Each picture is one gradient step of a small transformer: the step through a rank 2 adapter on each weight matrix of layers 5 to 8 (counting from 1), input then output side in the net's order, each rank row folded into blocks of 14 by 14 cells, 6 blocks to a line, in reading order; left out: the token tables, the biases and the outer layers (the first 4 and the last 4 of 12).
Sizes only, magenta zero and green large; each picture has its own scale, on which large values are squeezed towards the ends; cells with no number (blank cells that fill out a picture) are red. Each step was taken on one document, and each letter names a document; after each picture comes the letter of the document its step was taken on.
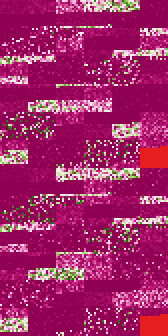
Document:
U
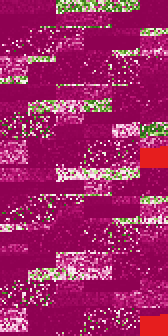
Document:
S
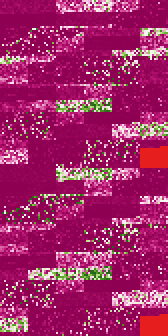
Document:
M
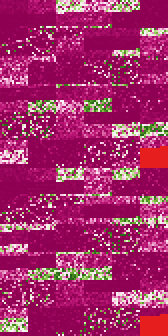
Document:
S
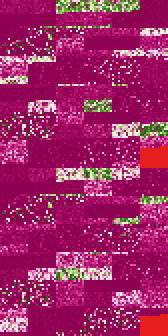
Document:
S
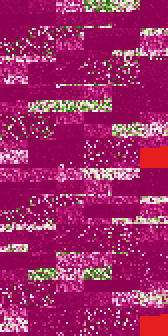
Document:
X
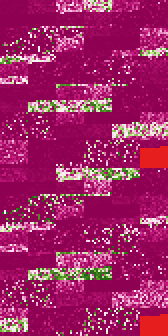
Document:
M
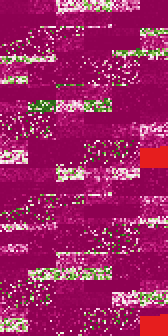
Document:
X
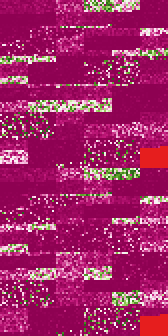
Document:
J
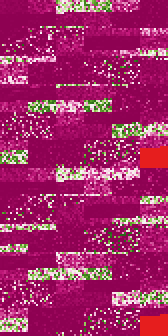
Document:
S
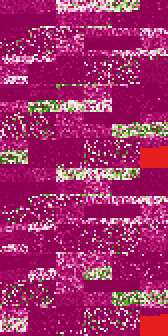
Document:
J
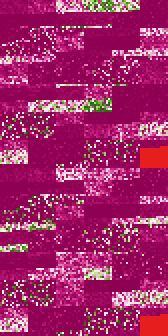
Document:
M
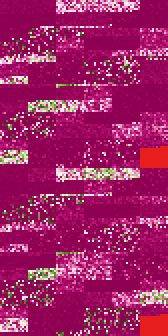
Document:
U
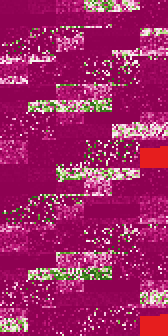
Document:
M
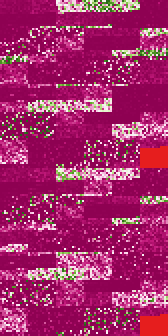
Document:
U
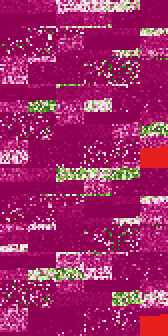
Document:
S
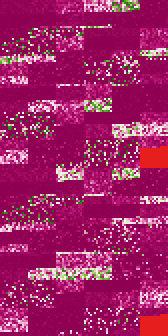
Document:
U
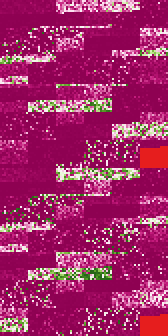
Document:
M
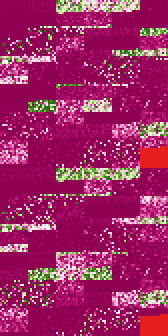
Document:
S
